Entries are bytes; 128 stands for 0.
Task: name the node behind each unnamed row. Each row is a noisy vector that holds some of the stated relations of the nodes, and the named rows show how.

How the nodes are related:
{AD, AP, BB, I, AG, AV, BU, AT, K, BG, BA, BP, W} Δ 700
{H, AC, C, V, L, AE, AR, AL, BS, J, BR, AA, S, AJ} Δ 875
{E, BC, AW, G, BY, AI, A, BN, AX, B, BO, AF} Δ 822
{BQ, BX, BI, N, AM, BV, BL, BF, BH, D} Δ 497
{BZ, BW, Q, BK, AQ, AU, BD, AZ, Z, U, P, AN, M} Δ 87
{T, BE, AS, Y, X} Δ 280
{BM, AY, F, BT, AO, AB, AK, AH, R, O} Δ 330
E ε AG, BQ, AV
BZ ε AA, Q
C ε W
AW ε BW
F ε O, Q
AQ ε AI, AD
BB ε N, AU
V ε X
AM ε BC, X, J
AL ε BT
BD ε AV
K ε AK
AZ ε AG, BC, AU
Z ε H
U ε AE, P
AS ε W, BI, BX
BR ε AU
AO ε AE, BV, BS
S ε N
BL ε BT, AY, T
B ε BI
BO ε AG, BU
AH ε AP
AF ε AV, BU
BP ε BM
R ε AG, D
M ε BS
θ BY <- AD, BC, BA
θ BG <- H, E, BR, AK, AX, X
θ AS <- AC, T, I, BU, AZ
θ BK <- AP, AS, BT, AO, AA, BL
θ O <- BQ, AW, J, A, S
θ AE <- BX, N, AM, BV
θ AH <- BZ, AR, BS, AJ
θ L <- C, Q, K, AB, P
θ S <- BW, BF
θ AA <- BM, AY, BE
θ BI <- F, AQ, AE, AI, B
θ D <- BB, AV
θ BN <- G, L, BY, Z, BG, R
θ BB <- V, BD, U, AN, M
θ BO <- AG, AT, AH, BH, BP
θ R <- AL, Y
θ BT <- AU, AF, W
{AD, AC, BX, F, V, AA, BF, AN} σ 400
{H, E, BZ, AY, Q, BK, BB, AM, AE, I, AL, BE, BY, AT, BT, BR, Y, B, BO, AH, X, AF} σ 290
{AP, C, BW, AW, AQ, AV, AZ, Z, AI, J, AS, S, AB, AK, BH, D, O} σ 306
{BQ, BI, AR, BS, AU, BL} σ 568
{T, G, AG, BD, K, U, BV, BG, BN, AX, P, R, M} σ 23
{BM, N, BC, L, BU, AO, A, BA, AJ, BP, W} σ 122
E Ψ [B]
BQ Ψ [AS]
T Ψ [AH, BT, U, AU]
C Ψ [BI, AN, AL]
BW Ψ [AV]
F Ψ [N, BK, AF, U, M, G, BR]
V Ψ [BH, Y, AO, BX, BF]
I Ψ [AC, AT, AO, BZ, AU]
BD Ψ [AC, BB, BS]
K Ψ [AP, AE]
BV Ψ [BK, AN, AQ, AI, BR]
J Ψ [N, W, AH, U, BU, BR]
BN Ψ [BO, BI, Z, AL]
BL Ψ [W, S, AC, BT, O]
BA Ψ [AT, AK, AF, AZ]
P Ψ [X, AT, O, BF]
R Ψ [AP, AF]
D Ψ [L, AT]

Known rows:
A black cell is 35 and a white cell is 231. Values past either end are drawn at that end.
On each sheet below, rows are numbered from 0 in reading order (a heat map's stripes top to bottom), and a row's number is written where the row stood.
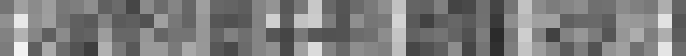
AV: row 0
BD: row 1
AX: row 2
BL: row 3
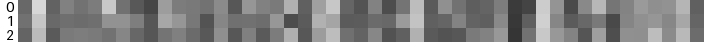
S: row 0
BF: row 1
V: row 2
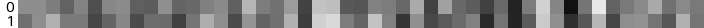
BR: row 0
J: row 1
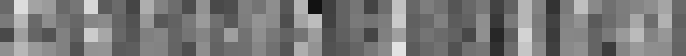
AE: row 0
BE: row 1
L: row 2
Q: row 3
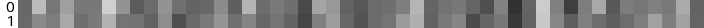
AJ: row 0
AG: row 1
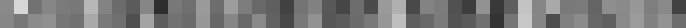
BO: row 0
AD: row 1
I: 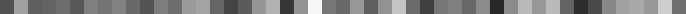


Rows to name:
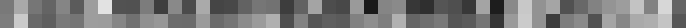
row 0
BN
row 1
AO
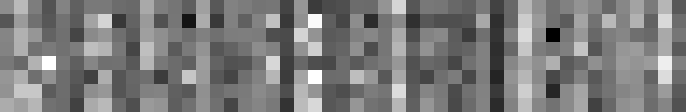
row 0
B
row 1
C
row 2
N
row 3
AA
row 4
K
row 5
T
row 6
AQ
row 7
BK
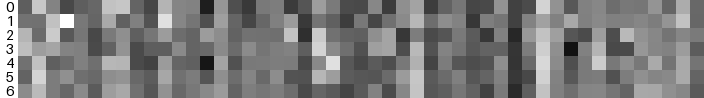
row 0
BI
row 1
AP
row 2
F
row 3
U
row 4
AL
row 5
BH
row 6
BY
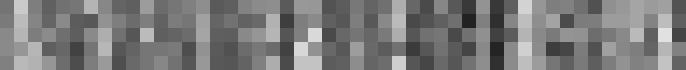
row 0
O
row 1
E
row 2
AS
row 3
BV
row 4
BW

